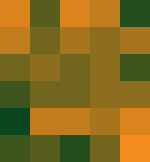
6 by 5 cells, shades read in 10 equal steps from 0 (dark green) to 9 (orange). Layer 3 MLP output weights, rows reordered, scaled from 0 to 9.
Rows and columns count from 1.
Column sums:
23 26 30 32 31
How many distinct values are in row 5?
4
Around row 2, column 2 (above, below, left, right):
3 5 7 6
